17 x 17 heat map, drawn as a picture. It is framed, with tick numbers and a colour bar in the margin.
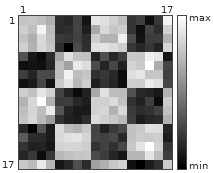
Grain: checkered. Histogram: two levels. Mirror symmetry: none. Slope: none.
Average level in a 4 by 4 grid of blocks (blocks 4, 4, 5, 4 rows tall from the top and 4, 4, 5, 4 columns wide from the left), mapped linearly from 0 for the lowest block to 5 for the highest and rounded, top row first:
5 0 4 1 | 0 5 1 4 | 4 1 4 2 | 1 4 2 3
